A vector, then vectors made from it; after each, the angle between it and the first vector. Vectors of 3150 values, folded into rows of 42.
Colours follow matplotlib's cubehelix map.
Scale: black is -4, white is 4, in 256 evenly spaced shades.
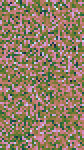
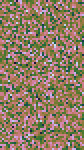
nearly opposite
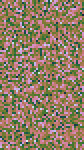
partly aligned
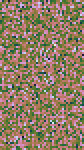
partly opposed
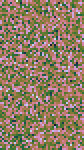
nearly parallel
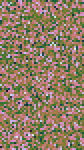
nearly opposite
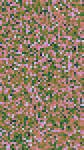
nearly parallel
